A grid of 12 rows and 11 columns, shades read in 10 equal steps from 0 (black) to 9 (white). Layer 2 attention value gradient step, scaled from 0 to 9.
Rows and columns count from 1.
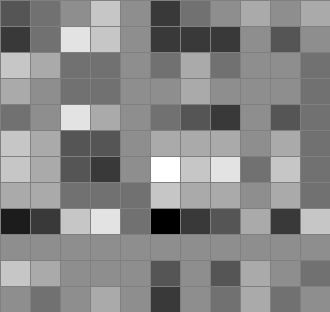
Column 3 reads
5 8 4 4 8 3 3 4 7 5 5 5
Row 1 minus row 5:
-1 -1 -3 1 0 -2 1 3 1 2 2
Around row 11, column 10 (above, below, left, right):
5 4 6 4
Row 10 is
5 5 5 5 5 5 5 5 5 5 5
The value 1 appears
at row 9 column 1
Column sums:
60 59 61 61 58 49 57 53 63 56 56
